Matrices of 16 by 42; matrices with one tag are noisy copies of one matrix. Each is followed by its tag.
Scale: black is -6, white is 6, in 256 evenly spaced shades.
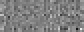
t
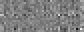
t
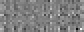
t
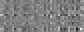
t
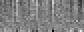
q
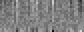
q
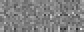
t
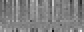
q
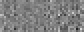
t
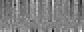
q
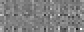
t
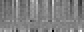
q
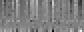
q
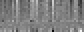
q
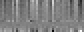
q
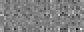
t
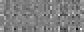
t
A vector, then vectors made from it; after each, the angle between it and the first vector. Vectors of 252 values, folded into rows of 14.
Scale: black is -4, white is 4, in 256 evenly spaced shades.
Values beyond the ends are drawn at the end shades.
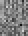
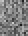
nearly parallel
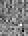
nearly opposite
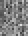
nearly opposite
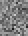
orthogonal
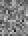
orthogonal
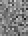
partly aligned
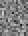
partly aligned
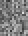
partly opposed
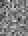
partly opposed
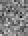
partly opposed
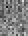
nearly opposite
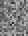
partly opposed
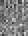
nearly opposite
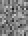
partly aligned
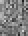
nearly parallel
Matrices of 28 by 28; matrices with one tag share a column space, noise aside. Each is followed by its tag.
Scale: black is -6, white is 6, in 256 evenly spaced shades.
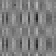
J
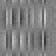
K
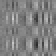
J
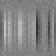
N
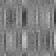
K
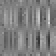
K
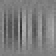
N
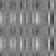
J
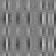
J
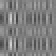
J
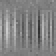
N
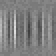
N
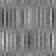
K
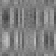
K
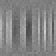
N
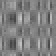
J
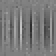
N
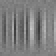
N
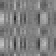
J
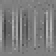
N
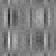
K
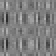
J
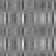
J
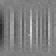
N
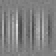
N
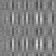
J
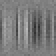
N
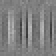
N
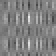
J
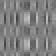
J
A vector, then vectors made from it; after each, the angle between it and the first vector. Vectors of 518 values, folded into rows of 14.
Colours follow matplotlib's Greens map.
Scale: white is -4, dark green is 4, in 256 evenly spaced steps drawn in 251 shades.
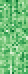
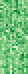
nearly parallel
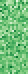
partly opposed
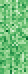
nearly opposite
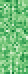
nearly parallel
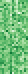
nearly opposite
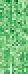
nearly parallel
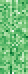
nearly opposite
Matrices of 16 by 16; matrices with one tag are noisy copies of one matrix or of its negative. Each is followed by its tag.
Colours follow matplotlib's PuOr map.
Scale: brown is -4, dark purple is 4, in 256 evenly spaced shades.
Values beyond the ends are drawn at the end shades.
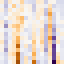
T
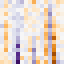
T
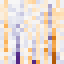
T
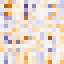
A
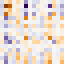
A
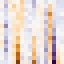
T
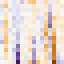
T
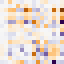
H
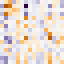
A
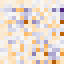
H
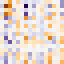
A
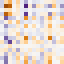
A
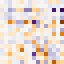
H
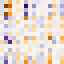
A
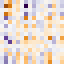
A
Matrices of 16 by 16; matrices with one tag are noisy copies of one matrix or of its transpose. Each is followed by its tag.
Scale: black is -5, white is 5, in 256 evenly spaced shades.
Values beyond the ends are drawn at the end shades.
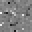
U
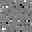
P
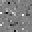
U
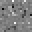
U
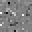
U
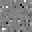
P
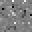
U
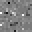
U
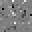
U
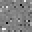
P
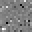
P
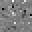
U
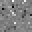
U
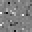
U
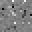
U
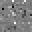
U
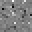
U
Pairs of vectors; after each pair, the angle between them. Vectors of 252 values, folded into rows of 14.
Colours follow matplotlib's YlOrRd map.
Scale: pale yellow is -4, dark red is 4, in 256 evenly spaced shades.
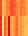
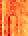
nearly parallel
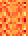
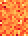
partly aligned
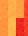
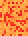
orthogonal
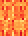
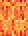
nearly parallel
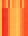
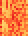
partly opposed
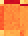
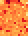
partly aligned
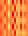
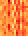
nearly opposite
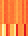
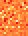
orthogonal
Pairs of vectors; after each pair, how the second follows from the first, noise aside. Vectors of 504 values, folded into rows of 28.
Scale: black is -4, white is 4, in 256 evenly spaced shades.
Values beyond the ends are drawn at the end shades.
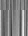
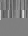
partly zeroed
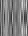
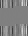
partly zeroed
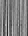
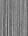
shrunk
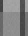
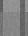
shrunk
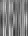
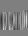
partly zeroed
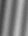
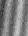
copied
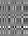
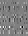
partly zeroed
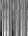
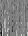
partly zeroed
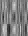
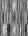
copied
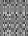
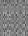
shrunk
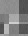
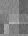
shrunk
